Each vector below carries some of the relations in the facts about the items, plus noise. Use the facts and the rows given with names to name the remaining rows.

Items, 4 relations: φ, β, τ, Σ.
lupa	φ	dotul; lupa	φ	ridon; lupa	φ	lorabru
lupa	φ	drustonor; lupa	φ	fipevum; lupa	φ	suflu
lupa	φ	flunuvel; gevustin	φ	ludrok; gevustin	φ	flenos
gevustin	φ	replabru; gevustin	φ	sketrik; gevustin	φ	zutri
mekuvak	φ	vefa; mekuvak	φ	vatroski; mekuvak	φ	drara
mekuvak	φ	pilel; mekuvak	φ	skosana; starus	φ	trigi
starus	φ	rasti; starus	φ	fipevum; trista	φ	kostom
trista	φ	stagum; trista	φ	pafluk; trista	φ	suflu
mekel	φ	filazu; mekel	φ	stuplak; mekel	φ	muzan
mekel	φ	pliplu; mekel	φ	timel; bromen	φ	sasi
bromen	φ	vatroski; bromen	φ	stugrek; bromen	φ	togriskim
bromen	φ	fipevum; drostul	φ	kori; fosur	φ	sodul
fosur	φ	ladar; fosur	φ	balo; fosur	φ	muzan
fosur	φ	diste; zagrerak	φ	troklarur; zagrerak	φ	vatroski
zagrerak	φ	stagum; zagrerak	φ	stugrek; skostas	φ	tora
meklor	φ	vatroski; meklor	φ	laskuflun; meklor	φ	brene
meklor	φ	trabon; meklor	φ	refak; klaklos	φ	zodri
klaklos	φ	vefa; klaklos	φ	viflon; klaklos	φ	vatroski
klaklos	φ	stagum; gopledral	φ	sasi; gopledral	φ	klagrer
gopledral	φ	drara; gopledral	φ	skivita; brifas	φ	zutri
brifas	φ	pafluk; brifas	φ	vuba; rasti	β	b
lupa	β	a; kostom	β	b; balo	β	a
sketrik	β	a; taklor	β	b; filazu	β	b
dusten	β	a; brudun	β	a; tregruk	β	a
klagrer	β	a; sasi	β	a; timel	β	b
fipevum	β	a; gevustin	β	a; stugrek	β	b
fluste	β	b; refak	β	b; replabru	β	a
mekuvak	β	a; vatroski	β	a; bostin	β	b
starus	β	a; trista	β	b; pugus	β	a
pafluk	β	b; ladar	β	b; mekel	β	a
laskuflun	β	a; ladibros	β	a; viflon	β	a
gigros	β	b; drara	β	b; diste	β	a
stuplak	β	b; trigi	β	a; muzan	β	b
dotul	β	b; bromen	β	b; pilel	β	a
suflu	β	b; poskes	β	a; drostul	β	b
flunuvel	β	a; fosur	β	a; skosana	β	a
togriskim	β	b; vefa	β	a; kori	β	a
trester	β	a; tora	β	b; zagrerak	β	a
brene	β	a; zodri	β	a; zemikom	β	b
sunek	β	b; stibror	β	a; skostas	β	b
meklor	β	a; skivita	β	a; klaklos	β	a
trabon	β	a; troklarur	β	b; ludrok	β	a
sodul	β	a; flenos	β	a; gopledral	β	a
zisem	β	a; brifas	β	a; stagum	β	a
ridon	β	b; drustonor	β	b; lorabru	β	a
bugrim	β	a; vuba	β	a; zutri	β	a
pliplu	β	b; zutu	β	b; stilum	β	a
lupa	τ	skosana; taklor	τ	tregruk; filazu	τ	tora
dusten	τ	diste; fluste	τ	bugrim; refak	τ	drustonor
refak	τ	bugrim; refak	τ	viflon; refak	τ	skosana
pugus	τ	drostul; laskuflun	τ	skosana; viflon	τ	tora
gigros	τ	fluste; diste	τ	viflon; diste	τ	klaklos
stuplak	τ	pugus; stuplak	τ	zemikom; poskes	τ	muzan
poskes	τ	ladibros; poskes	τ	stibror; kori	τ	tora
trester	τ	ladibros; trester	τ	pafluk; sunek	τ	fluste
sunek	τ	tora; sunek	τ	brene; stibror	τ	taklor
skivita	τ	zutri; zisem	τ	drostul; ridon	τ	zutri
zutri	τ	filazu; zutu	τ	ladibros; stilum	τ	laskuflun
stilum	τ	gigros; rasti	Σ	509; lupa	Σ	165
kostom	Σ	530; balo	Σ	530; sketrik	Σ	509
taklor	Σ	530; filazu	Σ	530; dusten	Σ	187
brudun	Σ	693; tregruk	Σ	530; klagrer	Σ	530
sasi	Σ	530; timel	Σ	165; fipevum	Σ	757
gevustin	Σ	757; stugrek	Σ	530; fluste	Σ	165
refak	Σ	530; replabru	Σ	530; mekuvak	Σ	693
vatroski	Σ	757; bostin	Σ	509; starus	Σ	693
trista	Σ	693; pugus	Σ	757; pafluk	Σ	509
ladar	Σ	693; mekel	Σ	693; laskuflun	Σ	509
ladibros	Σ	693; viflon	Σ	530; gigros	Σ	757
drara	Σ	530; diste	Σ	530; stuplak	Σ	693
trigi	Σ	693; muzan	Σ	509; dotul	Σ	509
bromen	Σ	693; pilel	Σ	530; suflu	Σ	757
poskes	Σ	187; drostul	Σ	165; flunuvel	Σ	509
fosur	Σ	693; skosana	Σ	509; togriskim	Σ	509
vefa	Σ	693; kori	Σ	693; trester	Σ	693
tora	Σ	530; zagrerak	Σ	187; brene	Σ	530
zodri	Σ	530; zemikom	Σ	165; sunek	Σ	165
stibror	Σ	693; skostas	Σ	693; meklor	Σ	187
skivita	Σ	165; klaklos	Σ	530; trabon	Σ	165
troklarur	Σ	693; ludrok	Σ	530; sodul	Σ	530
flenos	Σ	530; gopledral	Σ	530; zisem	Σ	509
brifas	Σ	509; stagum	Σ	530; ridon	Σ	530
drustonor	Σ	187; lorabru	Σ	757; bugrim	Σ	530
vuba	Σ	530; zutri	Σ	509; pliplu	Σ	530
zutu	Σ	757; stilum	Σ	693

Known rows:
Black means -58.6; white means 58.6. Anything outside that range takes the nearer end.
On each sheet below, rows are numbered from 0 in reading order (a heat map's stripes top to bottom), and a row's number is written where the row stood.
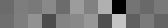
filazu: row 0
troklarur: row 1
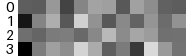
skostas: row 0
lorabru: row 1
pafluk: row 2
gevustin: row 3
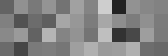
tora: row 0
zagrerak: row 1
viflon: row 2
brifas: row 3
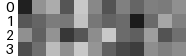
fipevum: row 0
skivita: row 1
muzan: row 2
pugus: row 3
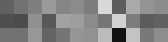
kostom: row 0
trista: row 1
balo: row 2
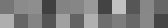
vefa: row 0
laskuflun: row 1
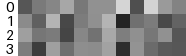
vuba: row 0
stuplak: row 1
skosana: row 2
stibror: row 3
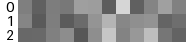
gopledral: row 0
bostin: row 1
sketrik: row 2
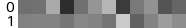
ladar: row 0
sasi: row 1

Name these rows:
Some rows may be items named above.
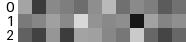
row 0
zisem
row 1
fluste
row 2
starus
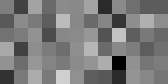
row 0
stibror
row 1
trabon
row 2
troklarur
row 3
zisem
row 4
diste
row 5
zutu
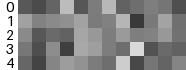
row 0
zutri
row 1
refak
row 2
meklor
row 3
bromen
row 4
ridon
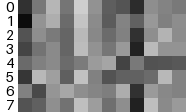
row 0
zutu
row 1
suflu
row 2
trabon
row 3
zemikom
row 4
kori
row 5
vatroski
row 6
taklor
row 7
drostul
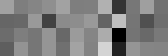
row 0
refak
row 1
trigi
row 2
filazu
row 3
tora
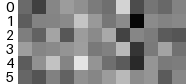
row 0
ridon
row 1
sunek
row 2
stilum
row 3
refak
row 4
gigros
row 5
drustonor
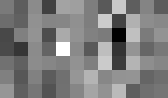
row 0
mekuvak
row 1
tregruk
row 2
timel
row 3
lupa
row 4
tregruk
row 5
bostin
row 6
togriskim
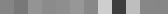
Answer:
bugrim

